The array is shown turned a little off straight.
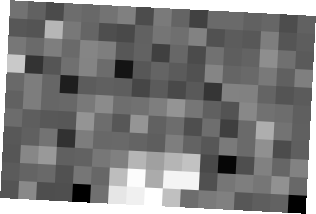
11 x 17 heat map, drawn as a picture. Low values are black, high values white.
Odd rows or columns: none. Calmest part: top right. Average level on the scale: 40%. Ninth with the highest average: bottom middle. Histogram: skewed, a long tail of high values. Odd patch: higher, in the bottom middle.
